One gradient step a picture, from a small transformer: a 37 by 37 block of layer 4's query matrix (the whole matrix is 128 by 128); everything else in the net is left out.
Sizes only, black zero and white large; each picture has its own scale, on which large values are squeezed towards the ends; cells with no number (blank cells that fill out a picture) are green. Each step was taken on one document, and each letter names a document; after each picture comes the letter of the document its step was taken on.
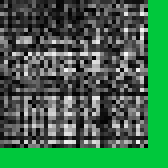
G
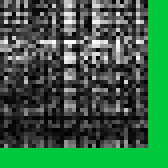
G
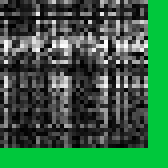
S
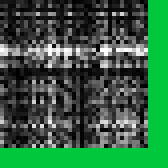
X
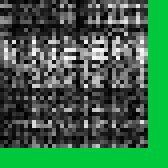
G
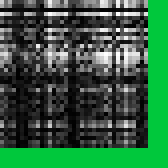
X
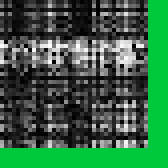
X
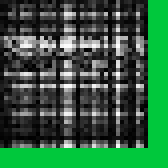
G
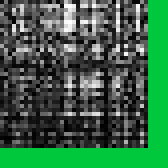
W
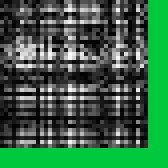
W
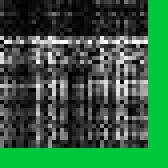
S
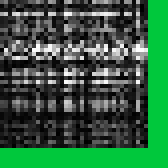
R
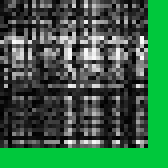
W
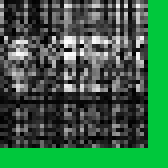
G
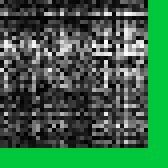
S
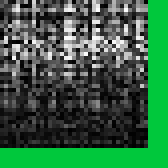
G
